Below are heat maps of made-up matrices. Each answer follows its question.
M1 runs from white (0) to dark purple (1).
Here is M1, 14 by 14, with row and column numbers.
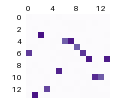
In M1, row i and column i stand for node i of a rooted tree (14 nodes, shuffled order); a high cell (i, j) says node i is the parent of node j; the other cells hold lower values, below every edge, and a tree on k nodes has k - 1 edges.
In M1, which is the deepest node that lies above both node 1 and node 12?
7
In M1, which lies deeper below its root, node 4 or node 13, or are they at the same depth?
node 13
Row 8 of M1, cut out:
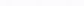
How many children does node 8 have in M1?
0
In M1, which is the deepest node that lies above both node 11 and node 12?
10
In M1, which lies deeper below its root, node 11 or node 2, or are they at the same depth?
node 2
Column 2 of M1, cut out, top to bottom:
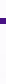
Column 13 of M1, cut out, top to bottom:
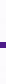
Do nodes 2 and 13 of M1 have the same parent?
no
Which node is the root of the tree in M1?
4
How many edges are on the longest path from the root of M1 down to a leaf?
5
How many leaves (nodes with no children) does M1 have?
5
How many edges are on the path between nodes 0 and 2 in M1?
7
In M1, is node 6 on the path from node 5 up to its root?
yes
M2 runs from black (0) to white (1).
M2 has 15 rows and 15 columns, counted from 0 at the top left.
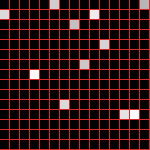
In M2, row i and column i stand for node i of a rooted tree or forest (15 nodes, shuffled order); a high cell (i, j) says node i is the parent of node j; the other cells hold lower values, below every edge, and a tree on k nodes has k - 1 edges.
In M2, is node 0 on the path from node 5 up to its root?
yes
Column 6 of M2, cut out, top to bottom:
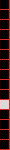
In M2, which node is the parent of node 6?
10
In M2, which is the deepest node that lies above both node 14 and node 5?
0
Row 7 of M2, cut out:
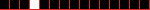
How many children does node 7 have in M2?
1
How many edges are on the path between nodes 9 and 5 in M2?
3
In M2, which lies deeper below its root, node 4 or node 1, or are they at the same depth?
the same depth
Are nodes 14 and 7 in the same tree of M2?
no
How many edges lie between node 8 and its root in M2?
3
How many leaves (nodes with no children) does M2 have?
7
